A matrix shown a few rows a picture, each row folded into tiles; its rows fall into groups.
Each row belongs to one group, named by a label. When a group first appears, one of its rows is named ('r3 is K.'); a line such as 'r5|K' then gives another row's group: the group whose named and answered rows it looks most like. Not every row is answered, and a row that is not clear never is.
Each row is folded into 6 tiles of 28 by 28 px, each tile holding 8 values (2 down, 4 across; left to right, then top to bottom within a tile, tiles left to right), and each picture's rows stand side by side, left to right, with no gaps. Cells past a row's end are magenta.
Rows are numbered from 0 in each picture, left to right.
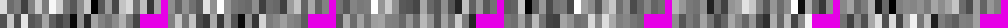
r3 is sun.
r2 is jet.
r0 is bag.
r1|bag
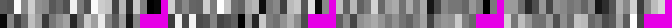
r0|sun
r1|bag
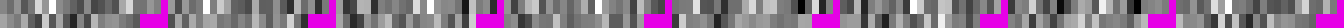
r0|bag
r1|jet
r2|sun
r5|sun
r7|bag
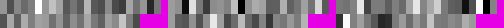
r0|jet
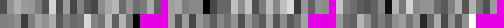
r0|jet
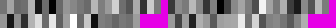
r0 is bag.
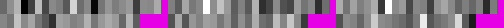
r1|jet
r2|jet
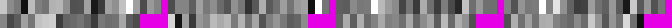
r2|jet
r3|jet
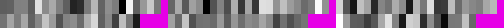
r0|jet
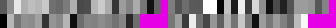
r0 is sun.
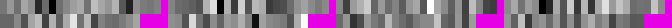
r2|sun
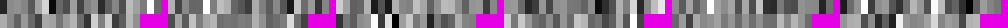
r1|jet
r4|jet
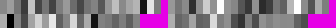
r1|bag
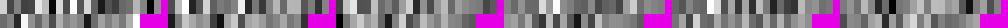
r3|bag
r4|jet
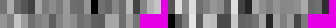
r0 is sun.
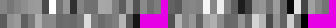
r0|jet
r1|jet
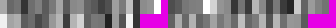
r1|jet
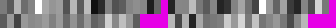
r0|jet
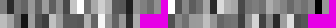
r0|sun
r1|jet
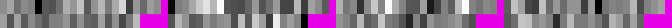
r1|jet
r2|bag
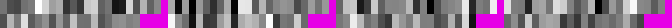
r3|bag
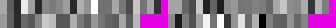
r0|sun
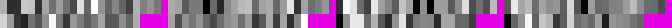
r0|sun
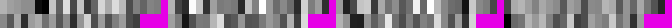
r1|sun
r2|sun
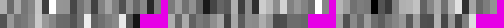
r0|jet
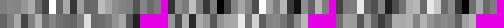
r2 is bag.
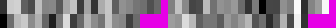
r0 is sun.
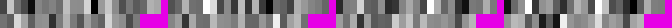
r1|jet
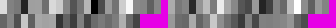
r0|bag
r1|bag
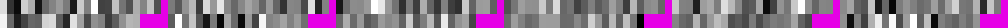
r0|sun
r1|bag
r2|jet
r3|jet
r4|bag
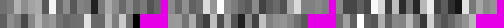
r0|jet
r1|bag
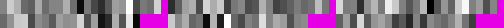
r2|bag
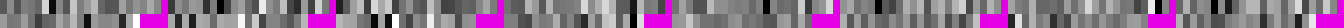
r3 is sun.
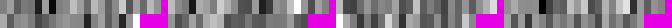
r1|bag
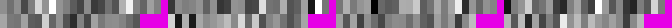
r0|bag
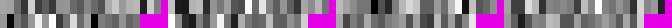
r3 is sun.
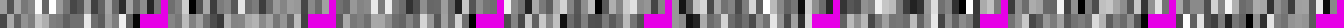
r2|jet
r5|jet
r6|jet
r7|bag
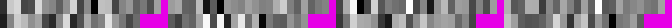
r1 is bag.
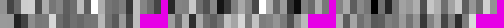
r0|sun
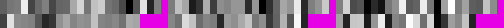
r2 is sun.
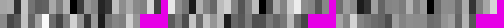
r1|bag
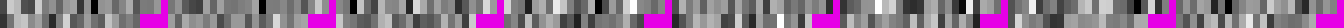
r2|sun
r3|bag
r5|jet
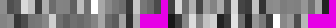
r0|sun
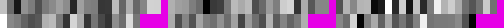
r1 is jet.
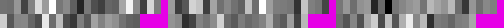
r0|bag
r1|sun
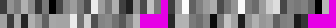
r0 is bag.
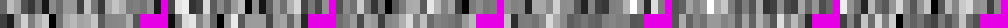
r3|bag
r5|bag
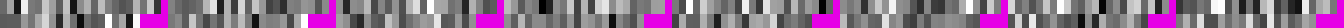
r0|sun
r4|sun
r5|bag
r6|bag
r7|jet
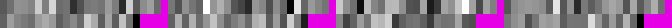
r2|bag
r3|jet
